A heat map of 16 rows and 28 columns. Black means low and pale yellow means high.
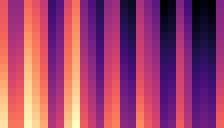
The grain runs up and down. The top right is the ninth with the lowest average. No lone cell stands out from its neighbours. There is an overall slope up to the bottom left. Stripes running up and down repeat 6 times from left to right.
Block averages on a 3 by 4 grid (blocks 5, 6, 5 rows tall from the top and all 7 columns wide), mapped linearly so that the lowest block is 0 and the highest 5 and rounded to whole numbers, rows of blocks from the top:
3210 / 4321 / 5432
